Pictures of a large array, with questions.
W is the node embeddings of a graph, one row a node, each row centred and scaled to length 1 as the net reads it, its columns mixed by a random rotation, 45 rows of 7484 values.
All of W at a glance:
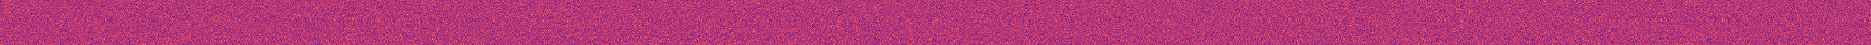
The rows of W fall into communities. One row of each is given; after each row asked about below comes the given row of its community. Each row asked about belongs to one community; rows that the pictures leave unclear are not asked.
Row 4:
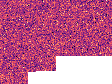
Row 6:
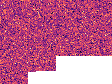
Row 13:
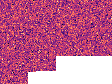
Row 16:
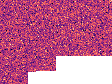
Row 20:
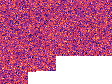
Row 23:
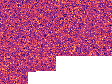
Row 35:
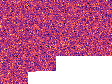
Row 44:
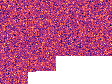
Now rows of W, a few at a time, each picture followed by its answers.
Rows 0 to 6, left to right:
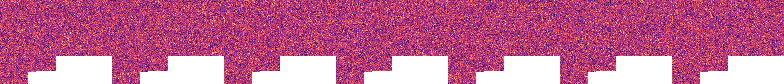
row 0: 35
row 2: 6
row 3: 16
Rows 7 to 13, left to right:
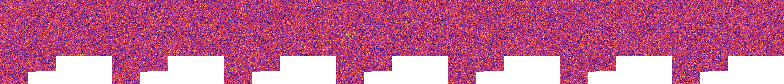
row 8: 4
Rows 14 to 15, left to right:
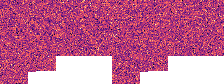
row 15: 4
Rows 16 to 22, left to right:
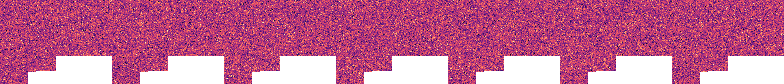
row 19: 44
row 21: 20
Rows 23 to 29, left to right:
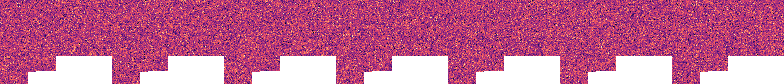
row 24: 13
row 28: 44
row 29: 23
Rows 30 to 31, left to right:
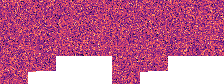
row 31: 23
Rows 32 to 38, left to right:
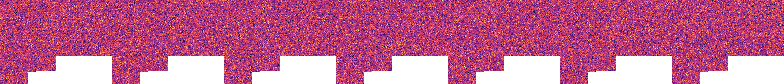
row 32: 4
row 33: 23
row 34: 44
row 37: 20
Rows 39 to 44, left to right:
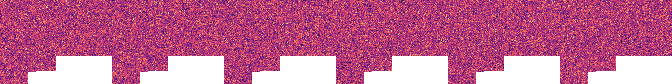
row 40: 6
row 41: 16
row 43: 6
